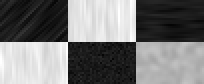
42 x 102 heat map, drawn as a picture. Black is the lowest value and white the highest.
It is made of 2 by 3 panels. Panel 1,1: very low, slanting up to the right, faint in contrast. Panel 1,2: very high, streaked downward, faint in contrast. Panel 1,3: very low, streaked across, faint in contrast. Panel 2,1: very high, streaked downward, faint in contrast. Panel 2,2: very low, fine-grained, faint in contrast. Panel 2,3: high, blotchy, faint in contrast.
